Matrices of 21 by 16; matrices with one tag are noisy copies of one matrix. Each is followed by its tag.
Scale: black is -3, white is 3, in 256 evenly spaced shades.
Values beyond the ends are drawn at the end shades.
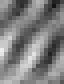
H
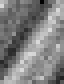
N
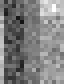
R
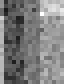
R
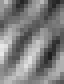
H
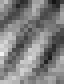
H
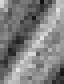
N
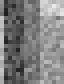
R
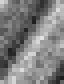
N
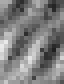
H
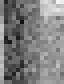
R
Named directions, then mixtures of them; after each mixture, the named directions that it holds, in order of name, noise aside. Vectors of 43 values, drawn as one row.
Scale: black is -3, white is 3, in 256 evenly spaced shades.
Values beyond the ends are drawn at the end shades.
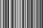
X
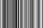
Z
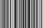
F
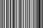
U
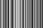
X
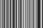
U, Z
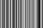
U, Z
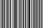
F, U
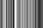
F, U, Z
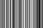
U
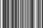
X, Z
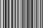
U, X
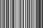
U, X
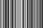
X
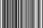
Z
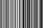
F, X, Z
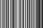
U, X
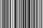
F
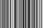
F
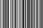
F, X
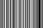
U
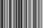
X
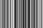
F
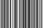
F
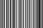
U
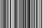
F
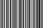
F, U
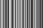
X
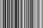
U, Z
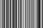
U, Z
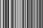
X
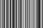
U, Z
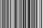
F
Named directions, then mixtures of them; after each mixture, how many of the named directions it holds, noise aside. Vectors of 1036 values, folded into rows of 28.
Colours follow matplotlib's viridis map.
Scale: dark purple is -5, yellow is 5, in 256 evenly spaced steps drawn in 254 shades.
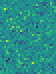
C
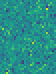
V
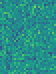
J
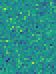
one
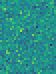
two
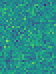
two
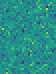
one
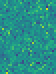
one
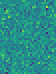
three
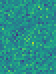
two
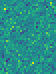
two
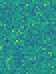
two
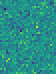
two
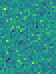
one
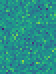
two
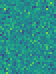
three
